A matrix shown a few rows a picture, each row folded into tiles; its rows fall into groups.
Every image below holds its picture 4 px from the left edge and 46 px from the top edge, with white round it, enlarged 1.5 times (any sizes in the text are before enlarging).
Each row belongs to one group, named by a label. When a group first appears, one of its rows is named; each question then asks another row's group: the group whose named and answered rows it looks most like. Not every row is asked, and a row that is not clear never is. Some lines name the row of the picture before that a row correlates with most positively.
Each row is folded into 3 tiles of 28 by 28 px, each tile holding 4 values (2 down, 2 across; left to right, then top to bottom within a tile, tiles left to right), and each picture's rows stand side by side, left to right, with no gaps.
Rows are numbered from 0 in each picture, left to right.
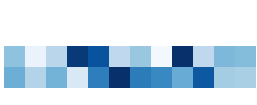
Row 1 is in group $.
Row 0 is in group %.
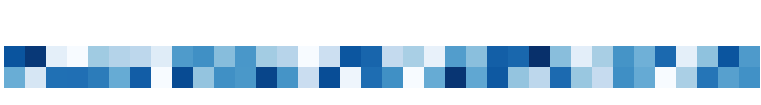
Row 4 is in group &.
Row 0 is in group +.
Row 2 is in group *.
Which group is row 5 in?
+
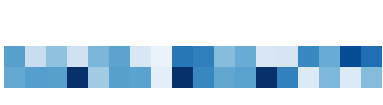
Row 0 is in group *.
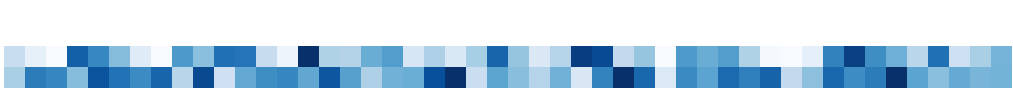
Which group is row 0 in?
%
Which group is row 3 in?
*
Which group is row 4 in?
%
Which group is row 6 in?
%
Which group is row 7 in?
$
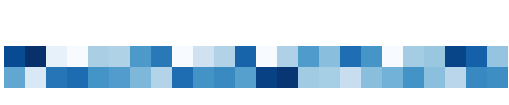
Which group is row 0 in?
+
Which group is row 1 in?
+
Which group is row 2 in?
$
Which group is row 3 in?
%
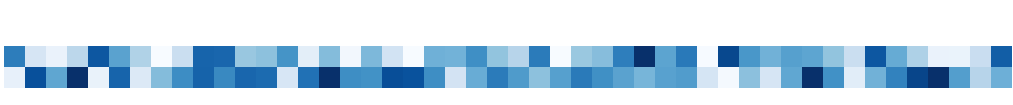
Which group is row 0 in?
*
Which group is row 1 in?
%
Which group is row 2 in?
+
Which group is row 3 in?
$
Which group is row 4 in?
+
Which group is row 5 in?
&
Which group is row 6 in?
&
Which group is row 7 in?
*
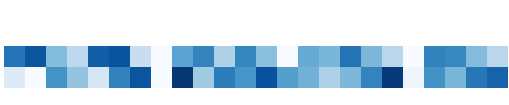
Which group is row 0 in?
&
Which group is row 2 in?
$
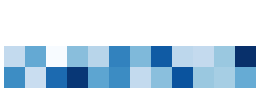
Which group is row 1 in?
&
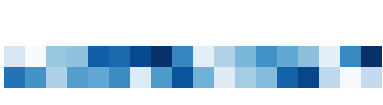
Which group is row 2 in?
&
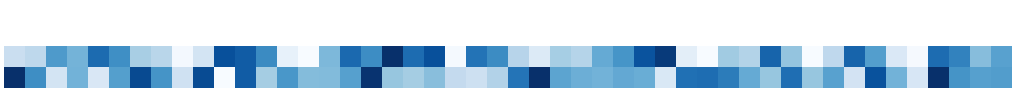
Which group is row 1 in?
*
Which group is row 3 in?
&
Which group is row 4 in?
$
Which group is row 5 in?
+
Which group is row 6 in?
*
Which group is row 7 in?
%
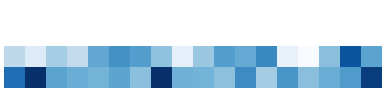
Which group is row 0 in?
$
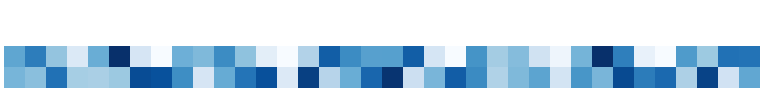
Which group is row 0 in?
&
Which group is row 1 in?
$
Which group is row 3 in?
+
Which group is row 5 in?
$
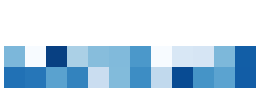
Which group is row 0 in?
$
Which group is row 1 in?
*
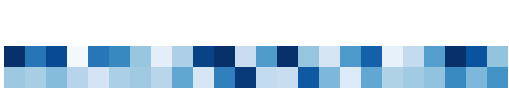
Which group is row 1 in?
%
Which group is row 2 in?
&
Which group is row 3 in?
%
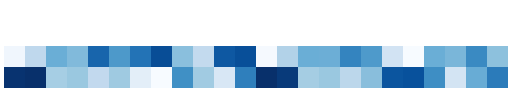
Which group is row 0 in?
$
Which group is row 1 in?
&
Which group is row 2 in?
$
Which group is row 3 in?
$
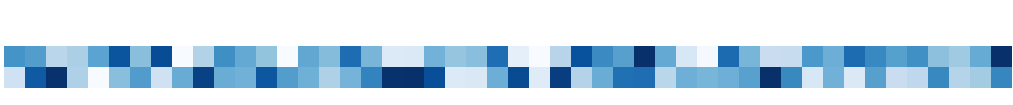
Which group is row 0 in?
&
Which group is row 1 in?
+
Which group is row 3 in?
$
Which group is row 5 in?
+
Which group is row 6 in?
$
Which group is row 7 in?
&
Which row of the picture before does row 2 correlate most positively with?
3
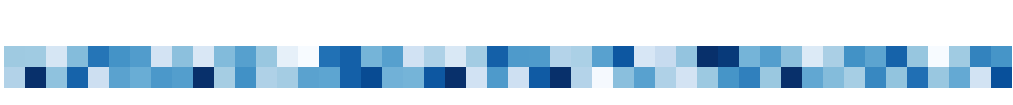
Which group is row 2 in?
%
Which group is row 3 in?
*
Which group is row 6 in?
*
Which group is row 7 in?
*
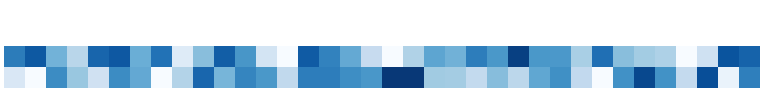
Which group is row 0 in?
&
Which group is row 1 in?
+
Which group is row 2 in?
%
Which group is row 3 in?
$
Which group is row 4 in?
&
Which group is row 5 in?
*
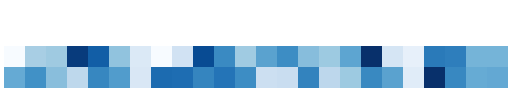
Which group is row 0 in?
%
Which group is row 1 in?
%
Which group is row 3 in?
%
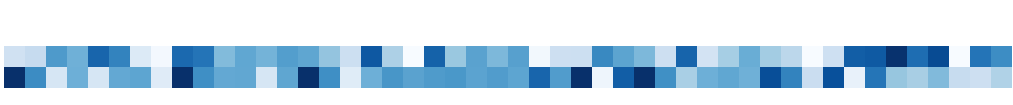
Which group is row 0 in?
$
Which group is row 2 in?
&
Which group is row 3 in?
$
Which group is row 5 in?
$
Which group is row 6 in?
*
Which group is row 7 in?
&
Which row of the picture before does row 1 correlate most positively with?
3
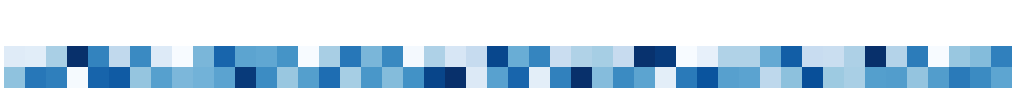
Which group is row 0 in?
%
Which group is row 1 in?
*
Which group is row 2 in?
+
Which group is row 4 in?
+
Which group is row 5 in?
+
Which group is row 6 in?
&
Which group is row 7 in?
+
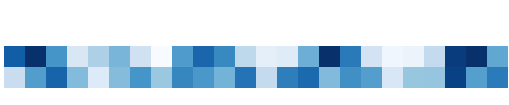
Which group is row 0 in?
&
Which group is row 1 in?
%
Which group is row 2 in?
%
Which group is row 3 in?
%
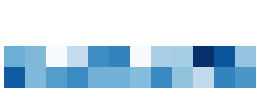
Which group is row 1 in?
%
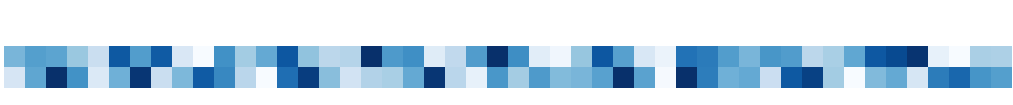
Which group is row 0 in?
&
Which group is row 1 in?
+
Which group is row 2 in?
&
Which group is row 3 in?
&
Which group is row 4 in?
*
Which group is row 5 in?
%
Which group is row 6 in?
&
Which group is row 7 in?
+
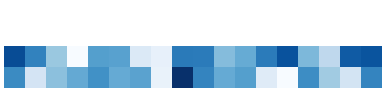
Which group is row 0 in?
+
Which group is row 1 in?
%
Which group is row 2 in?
&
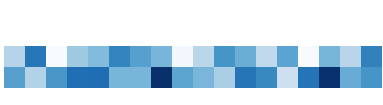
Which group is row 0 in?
+
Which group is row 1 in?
*
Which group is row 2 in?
+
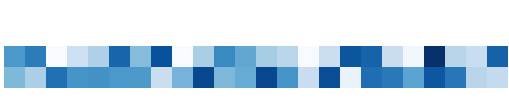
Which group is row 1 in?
+
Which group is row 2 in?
*
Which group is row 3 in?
$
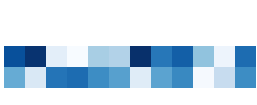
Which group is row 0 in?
+
